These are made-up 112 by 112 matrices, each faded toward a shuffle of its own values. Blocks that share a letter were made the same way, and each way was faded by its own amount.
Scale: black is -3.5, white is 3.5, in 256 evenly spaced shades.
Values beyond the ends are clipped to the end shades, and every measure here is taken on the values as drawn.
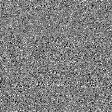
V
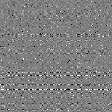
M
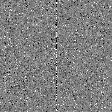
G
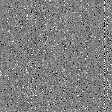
G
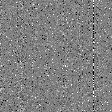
G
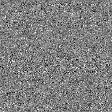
V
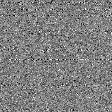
V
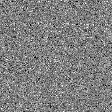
V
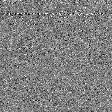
V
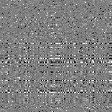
M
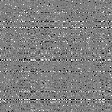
M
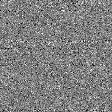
V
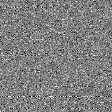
V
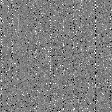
G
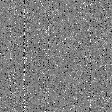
G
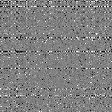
M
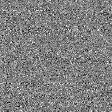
V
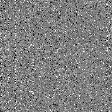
G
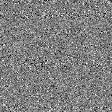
V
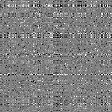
M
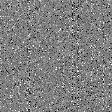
G
